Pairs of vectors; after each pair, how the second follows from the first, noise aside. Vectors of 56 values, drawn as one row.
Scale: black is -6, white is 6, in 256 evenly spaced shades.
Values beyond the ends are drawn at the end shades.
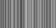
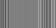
partly zeroed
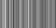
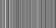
partly zeroed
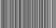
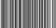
scaled up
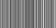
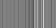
partly zeroed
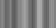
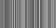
sign-scrambled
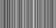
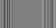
partly zeroed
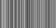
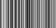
scaled up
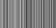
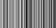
scaled up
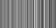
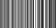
scaled up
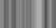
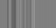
partly zeroed
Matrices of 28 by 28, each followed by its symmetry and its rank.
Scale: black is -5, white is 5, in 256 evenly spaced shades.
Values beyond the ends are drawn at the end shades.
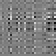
neither, rank two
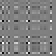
neither, rank one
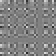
symmetric, rank two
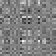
neither, rank three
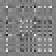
symmetric, rank two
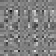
neither, rank three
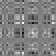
symmetric, rank two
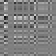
neither, rank one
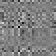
neither, rank three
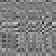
neither, rank three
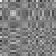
symmetric, rank two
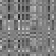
neither, rank two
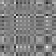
symmetric, rank two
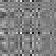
neither, rank two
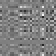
neither, rank two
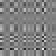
neither, rank one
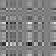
neither, rank one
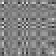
symmetric, rank two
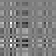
neither, rank one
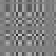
neither, rank one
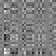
neither, rank two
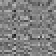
neither, rank three
